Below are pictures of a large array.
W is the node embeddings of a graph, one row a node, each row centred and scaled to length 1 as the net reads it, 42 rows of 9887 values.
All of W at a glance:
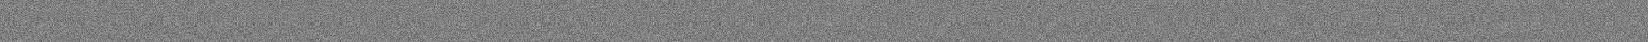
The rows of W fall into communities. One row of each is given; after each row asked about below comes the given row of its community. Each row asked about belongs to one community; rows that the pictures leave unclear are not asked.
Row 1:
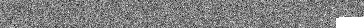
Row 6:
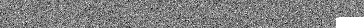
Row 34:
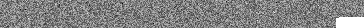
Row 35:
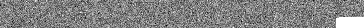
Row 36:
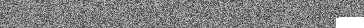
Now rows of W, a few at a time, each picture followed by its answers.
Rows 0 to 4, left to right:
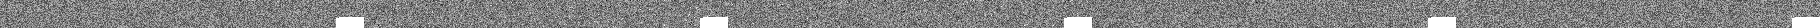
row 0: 36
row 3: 1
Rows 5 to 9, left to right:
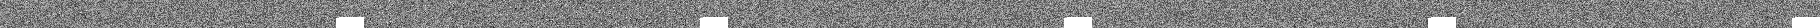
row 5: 35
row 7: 6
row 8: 35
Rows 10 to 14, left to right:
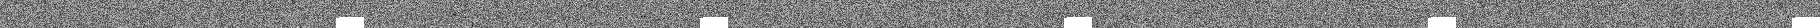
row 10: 36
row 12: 36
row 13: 6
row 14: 1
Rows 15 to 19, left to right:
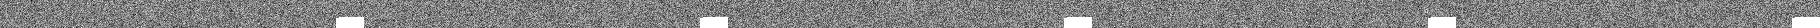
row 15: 36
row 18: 1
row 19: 36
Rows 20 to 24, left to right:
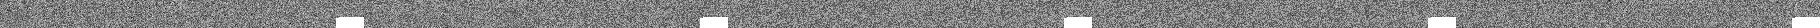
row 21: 36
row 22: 1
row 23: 1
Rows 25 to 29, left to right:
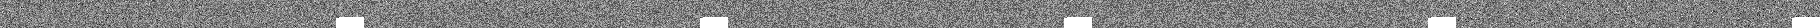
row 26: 34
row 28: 1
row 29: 6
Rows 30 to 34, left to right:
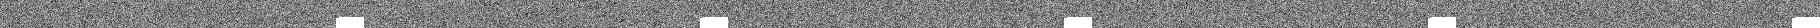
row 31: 34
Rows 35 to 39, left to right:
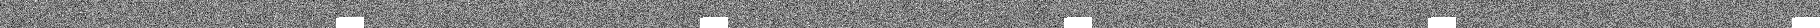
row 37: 34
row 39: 1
